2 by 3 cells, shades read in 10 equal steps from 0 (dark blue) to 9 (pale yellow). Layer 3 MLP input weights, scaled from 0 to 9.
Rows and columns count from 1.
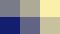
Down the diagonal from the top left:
4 3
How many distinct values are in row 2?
3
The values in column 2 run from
3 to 6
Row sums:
19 10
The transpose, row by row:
4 0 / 6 3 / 9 7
